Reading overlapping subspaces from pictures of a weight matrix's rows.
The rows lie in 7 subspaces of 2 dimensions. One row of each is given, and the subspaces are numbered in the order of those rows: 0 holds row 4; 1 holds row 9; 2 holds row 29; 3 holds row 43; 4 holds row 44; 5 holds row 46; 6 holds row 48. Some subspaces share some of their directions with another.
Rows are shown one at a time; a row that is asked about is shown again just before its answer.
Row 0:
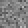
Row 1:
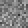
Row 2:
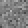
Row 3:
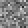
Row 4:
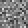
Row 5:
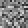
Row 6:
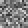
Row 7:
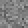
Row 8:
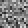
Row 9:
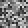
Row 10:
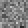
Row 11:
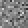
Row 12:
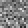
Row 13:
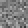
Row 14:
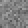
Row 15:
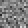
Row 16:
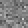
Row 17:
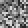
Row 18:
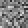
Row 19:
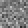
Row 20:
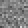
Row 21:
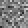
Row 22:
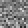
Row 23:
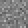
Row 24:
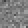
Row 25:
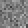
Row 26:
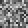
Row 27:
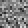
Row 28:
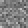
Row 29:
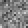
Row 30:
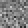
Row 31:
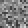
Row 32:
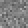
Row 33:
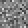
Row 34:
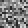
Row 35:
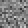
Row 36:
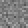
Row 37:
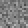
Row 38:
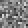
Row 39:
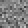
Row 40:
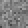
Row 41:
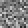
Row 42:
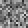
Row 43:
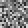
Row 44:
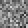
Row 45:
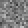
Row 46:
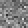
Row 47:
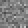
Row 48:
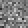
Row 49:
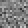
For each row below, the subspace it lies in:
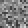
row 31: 3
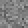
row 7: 5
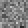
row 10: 5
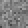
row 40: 2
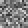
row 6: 4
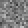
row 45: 5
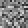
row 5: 0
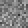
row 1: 3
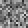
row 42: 4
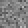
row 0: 1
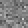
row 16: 5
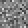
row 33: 0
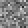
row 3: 1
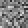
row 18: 0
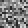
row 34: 3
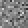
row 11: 0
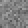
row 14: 2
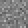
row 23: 0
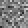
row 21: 0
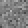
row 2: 2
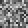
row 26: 4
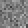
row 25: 4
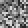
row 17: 3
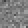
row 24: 2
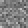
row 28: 4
